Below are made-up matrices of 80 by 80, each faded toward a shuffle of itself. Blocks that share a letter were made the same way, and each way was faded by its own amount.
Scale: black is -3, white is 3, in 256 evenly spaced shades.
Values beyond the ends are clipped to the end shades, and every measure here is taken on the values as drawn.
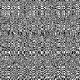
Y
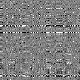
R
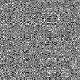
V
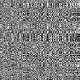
Y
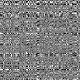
R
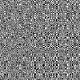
Y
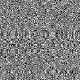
V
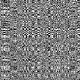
Y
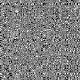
V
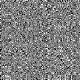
V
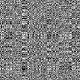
Y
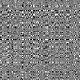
R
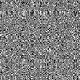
V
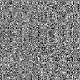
V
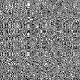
V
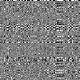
R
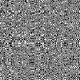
V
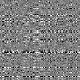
R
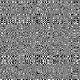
R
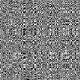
Y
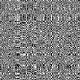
Y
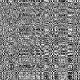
Y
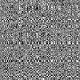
Y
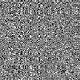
V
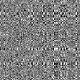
Y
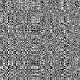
Y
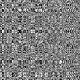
Y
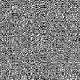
V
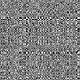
Y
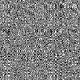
V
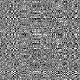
Y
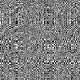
Y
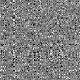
V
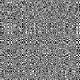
Y
